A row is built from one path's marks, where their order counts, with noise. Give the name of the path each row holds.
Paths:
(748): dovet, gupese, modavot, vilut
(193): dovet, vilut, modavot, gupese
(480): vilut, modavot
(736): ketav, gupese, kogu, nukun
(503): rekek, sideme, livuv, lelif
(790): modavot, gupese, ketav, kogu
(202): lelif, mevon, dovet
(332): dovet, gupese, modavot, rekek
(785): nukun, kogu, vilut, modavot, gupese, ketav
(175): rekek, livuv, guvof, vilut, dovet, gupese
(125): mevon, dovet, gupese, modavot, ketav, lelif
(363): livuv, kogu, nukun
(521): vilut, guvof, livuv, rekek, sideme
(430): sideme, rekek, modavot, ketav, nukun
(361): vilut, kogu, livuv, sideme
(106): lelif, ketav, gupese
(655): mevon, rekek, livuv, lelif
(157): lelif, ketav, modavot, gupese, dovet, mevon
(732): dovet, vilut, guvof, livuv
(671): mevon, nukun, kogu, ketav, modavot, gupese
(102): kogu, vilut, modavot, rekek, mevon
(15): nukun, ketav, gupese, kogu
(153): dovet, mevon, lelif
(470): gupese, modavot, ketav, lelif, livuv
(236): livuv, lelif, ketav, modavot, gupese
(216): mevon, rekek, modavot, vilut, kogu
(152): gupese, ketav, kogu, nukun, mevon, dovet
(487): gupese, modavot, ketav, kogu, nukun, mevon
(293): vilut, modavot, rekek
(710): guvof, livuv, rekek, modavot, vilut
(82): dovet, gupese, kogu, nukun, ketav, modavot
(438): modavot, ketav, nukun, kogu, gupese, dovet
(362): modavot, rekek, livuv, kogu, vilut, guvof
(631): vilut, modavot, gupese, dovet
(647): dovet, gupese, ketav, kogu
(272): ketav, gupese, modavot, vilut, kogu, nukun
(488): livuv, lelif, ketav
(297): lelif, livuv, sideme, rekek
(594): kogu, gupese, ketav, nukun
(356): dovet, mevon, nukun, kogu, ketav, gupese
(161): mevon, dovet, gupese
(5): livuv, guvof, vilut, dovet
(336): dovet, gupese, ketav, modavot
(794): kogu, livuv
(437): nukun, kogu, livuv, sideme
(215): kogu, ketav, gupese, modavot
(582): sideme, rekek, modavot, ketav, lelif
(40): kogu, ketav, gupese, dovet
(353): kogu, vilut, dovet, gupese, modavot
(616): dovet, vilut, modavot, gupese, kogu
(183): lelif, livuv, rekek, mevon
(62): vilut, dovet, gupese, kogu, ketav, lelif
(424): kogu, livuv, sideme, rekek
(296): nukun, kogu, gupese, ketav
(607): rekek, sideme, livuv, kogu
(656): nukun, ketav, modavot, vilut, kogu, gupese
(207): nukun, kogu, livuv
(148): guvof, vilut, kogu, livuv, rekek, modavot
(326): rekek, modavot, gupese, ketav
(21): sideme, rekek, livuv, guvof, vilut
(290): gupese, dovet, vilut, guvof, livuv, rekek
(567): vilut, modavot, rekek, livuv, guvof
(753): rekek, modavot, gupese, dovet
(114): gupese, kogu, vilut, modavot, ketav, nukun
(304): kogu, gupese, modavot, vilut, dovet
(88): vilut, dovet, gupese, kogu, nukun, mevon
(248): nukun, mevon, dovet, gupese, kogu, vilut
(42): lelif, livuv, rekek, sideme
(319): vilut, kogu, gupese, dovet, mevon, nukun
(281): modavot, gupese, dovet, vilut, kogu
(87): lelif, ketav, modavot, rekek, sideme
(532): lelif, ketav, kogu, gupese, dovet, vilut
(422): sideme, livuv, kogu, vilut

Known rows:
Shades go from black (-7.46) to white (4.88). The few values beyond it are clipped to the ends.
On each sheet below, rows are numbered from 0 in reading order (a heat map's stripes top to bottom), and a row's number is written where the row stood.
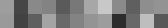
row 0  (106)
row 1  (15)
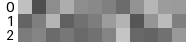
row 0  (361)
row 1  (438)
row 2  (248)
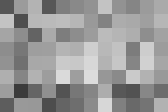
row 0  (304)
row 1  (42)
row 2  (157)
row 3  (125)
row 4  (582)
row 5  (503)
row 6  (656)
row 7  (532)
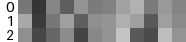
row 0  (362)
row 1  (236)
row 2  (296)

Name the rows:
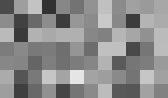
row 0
(5)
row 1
(785)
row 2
(521)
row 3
(748)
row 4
(422)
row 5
(148)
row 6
(356)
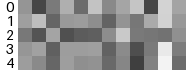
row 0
(336)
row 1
(319)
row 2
(175)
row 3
(272)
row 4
(736)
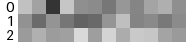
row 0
(88)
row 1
(161)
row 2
(153)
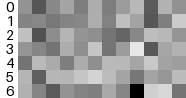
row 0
(353)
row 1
(710)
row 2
(437)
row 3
(480)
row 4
(202)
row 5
(297)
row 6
(207)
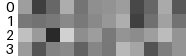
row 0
(616)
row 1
(281)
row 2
(487)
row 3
(193)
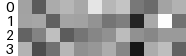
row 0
(332)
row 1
(363)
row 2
(631)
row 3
(607)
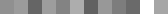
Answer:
(114)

